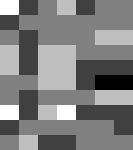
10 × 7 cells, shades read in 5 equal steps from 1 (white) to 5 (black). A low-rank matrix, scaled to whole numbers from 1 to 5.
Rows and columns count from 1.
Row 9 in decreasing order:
4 4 3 3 3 3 3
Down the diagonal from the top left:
1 3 3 2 4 5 2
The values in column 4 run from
1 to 4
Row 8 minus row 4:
-1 0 0 -1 1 1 1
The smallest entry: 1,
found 3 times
